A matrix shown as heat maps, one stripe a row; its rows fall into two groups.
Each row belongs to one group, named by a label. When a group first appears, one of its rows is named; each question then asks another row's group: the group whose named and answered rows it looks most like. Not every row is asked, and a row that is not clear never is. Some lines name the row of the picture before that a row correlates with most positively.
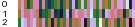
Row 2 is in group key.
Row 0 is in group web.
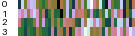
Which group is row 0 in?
key
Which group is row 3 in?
web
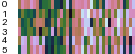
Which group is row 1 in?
web
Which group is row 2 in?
web
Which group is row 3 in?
web
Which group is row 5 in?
key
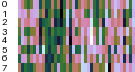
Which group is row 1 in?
key
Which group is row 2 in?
key
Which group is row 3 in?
web
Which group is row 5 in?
web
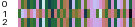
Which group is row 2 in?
web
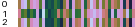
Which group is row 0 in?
key
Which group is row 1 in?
web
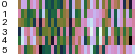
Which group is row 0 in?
key
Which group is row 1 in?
web
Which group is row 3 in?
key
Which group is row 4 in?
key
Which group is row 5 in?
web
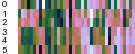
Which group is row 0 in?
web
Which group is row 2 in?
key
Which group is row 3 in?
web
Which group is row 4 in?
web
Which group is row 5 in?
web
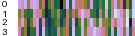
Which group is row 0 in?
key
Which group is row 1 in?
web
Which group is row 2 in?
web
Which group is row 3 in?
web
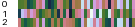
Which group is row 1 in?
key
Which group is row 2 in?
web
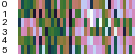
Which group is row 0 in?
web
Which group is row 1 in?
web
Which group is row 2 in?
key
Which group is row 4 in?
web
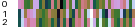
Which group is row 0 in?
web
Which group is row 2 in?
key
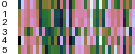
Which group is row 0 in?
key
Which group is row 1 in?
key
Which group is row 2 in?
key
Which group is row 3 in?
web
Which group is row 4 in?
key
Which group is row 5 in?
key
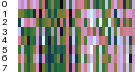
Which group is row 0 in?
key
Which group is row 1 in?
web
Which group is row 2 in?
key
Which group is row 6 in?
web
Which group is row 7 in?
web
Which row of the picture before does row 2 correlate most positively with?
0
